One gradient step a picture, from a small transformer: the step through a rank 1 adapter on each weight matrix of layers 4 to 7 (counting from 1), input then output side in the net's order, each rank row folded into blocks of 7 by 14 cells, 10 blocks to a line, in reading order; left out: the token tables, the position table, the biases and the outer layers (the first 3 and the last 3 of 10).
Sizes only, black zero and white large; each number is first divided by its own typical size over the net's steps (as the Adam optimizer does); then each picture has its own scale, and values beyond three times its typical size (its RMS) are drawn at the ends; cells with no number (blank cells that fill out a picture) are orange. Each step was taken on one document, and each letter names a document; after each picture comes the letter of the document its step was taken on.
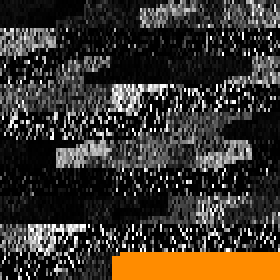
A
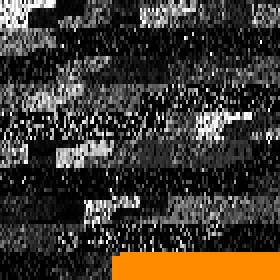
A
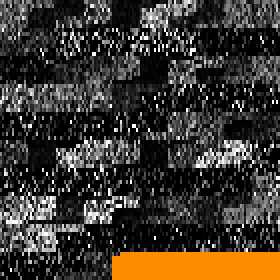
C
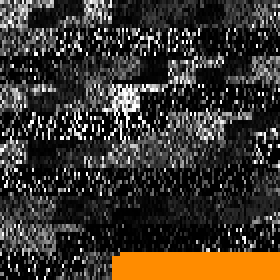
C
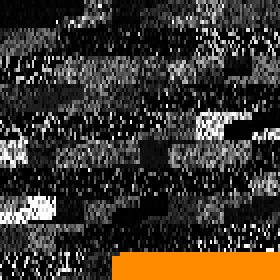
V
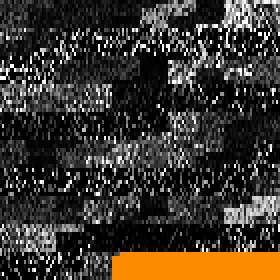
C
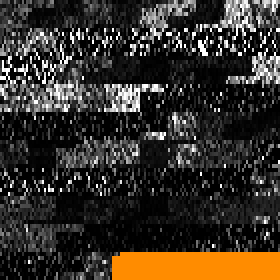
C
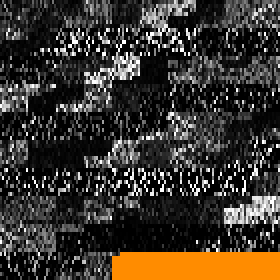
C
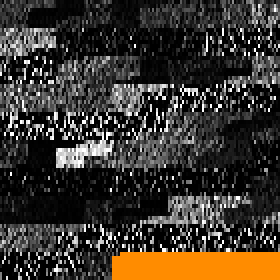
A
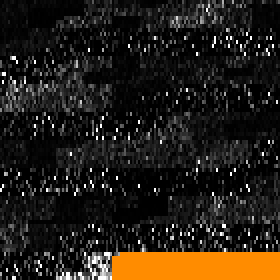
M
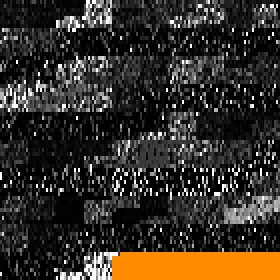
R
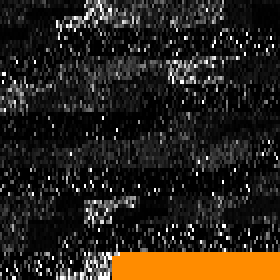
M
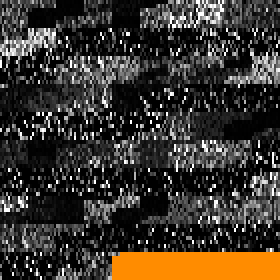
V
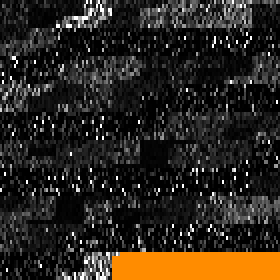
M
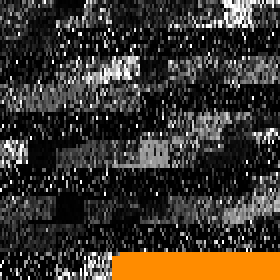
R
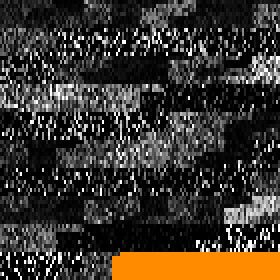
C
